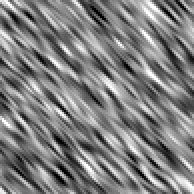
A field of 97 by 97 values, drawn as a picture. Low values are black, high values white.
Histogram: bell-shaped. Slope: none. Seam: none. Ninth with the lowest average: bottom left. Odd rows or columns: none. Grain: diagonal, down to the right. Mirror symmetry: none.
